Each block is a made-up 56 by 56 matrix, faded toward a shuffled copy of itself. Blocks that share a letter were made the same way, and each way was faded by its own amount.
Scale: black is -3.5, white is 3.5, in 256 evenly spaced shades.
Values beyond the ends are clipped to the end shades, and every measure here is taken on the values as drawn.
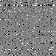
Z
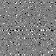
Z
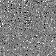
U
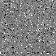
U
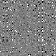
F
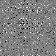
Z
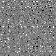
Z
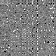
F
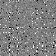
Z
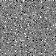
U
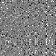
F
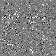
U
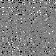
Z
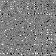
Z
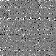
Z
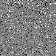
U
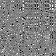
F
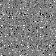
U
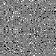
F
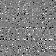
Z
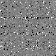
Z
